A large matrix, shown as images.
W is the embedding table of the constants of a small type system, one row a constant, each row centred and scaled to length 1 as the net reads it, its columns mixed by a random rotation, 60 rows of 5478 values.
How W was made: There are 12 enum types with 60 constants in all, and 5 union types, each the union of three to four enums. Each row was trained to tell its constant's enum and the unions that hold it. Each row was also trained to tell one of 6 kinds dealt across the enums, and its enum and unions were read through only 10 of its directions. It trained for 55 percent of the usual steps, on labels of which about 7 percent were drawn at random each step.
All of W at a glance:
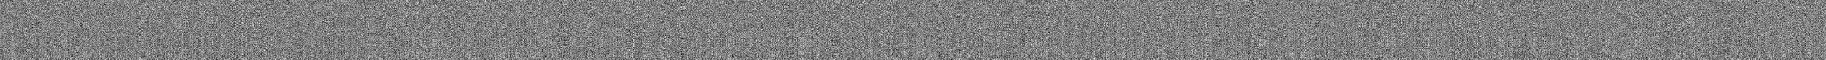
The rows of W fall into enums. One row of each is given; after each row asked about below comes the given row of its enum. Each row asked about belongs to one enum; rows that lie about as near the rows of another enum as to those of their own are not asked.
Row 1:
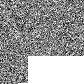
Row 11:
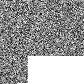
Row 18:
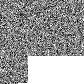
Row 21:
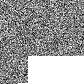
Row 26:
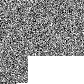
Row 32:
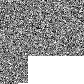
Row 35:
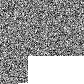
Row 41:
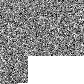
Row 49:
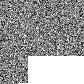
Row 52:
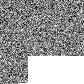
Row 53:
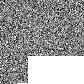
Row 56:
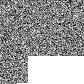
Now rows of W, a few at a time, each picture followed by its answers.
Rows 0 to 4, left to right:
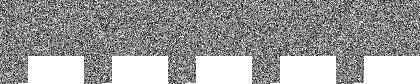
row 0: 35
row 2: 53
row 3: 49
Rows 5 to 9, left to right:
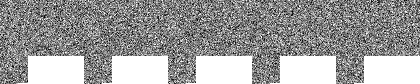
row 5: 26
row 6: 21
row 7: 21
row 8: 49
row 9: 21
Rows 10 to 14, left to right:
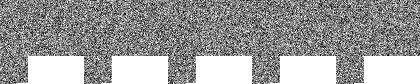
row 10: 26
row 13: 11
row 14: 41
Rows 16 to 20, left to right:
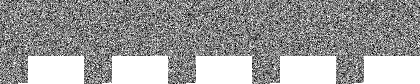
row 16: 49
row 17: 49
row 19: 21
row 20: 11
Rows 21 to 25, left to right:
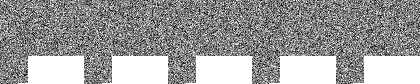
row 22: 18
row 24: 53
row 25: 26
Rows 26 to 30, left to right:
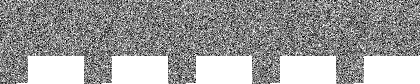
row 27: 53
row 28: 1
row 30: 56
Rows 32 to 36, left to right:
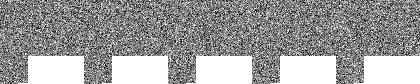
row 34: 41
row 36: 18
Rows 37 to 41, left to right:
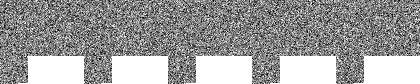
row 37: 11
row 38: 53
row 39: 26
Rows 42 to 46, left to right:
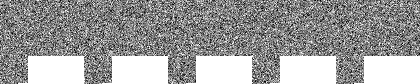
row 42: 49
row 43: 41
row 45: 52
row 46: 41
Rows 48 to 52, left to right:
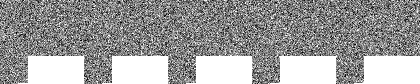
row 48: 32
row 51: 11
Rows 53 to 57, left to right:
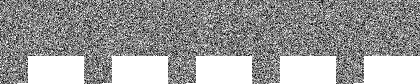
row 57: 53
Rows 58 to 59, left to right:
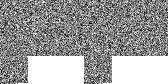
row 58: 11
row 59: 26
